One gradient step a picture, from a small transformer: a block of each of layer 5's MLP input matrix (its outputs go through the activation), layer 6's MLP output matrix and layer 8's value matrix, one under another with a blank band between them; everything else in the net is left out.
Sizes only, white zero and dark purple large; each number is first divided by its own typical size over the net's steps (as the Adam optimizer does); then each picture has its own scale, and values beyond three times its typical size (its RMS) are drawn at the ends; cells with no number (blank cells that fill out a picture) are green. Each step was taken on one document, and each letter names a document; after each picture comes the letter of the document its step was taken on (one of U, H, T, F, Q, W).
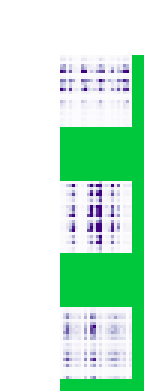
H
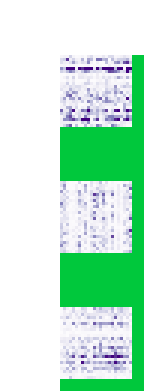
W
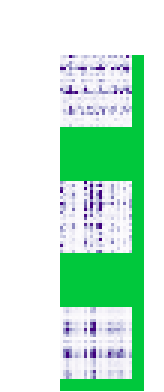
H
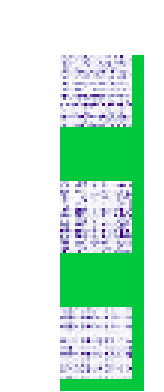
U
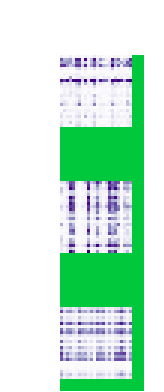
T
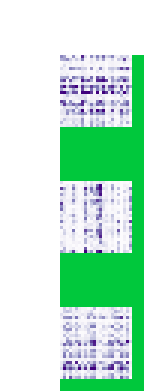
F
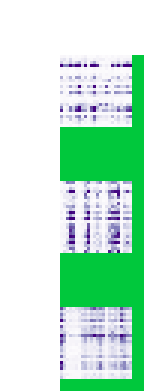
T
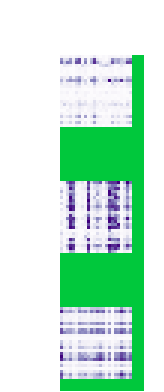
T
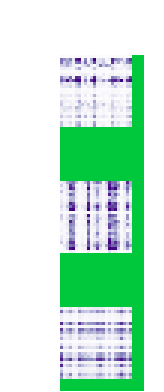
T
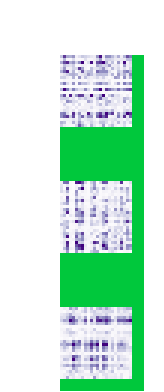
U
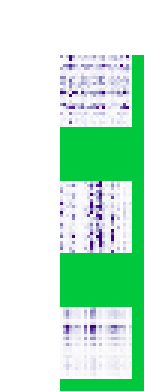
H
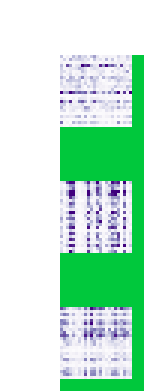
T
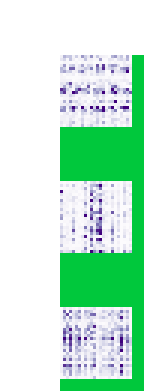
H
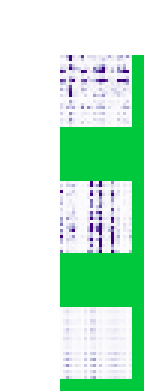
H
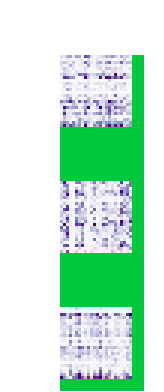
U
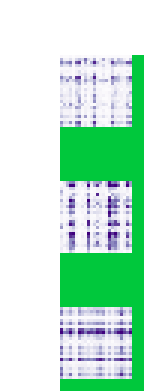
T
